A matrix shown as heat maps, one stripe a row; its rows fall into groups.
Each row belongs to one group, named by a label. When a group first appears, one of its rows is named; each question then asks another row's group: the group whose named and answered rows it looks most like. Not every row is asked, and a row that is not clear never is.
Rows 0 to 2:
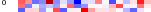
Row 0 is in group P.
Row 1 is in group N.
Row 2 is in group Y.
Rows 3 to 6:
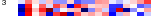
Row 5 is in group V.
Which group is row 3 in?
P
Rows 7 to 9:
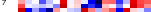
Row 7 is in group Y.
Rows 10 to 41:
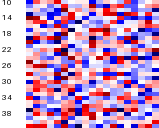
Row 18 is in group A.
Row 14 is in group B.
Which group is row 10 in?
V
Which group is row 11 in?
Y
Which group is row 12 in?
A
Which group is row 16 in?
P
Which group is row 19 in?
V
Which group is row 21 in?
Y
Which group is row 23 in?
A
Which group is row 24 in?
B
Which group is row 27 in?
A
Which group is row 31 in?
B
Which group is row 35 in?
B
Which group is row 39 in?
Y
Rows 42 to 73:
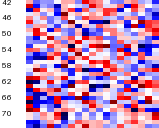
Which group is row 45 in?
A
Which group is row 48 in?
B
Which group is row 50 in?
P
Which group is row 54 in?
B
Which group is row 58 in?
A
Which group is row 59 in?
P
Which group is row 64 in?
V
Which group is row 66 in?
N
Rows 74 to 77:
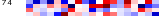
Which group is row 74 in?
N
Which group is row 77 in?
A
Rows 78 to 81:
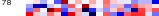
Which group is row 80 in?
P
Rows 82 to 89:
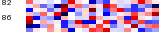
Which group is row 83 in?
A
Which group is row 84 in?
Y
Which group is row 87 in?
N
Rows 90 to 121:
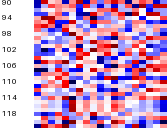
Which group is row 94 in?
P
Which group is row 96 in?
P
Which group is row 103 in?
B
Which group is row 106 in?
Y
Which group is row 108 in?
V
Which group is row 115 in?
A
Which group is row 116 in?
A
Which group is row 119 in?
P
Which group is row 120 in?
A
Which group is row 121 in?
V
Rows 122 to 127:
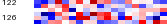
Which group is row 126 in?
B
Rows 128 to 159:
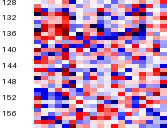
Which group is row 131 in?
V
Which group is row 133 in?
V
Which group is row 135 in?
V
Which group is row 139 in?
N
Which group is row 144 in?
A
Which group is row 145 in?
P
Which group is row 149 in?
A
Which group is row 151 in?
N
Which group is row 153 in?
Y
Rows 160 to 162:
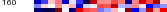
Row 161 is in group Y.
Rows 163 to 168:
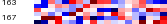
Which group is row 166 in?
A
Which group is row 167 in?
P
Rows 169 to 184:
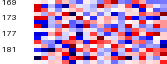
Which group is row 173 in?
B
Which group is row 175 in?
N
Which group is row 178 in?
Y
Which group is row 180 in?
A
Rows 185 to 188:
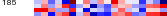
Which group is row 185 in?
A
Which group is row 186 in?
P
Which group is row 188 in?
P
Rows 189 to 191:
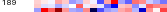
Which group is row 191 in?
P
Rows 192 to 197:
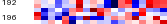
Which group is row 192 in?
Y
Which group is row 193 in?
Y
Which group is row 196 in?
N
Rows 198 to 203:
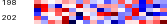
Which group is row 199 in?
B
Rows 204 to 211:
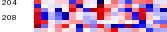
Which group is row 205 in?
Y
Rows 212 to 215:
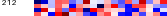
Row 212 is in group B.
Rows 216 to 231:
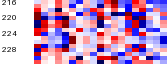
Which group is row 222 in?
V
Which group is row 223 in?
B
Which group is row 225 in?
A
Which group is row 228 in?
V
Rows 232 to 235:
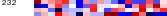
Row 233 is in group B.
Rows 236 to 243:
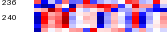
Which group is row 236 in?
N
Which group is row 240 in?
V
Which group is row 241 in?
V
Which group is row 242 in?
V
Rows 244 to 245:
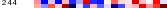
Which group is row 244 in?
N
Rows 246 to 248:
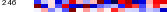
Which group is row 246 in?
Y
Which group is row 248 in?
A
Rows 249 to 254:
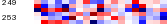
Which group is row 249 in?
N
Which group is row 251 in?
V
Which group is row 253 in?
A
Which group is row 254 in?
P
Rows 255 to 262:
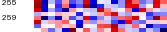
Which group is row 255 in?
N
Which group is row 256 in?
N
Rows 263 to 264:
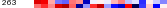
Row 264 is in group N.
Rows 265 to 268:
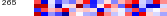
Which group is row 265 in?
N
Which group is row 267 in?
V
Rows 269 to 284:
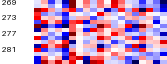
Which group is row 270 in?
A
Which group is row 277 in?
A
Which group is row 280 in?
V
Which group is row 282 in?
A
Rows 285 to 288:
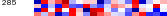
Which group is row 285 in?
V
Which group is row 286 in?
N
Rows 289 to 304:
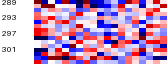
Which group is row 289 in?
N
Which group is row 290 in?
P
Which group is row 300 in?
A
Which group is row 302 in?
V
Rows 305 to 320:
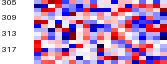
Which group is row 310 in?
B
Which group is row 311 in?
P
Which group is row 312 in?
P
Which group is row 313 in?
A
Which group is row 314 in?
A
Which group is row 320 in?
B
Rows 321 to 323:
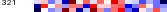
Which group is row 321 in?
A
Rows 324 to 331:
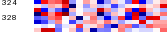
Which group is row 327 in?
V
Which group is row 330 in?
Y
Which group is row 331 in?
P
